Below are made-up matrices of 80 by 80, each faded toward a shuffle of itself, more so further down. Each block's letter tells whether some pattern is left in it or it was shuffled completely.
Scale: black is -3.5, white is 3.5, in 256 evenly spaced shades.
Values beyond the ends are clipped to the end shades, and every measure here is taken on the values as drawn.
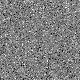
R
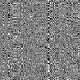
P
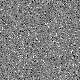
R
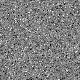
R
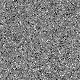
R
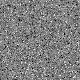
R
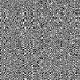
P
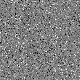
R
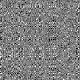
P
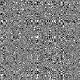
P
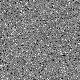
R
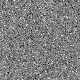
R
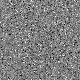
R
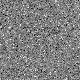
R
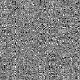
P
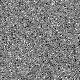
R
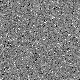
R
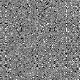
P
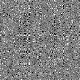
P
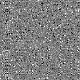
P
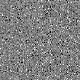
P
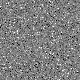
R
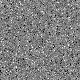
R
